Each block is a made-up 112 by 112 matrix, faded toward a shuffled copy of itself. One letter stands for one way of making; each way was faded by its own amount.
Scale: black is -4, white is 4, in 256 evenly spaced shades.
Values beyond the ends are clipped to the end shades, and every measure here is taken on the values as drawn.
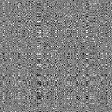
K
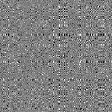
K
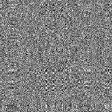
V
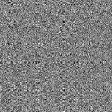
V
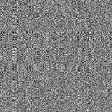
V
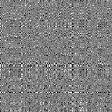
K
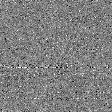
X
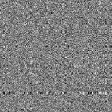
V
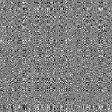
K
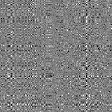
K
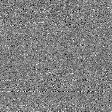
X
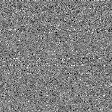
X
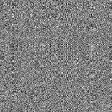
V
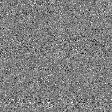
X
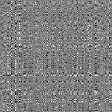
K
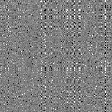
K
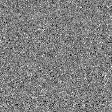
X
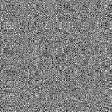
V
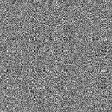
V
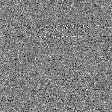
X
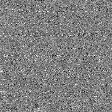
X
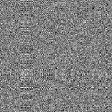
V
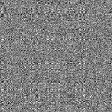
V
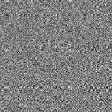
V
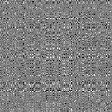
K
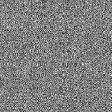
V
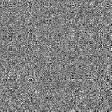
V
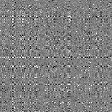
K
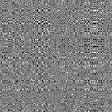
K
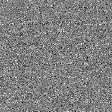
X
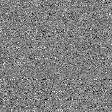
X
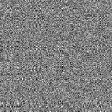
V
